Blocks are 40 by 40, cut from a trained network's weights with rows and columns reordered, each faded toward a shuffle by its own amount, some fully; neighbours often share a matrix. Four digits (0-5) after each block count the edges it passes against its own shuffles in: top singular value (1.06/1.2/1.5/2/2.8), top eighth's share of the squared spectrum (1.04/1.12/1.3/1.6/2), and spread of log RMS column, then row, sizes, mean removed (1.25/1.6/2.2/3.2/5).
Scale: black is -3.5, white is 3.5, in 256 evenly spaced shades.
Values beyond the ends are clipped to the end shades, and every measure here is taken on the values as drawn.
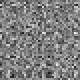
4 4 2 2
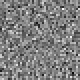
2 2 0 0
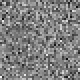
2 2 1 0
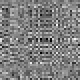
4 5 2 3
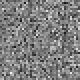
2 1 0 0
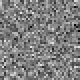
3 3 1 0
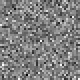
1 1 0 0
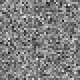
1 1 0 0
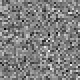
3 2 0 0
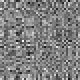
4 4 2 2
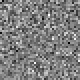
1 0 0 0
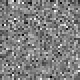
2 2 0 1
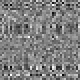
4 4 2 3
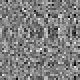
4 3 1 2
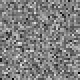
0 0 0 0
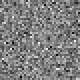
1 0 0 0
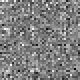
3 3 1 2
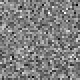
0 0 0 0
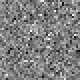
1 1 0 0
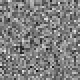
3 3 1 0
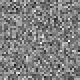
2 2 1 0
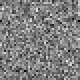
1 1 0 0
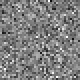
2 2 0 0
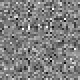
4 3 2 1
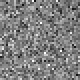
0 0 0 0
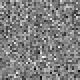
0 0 0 0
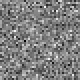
1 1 0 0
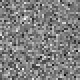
0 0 0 0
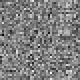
3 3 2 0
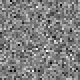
0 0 0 0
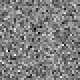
0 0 0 0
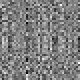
4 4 3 2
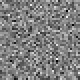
3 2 0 0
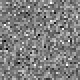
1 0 0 0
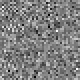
3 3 1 1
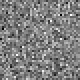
0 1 0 0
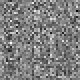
3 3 2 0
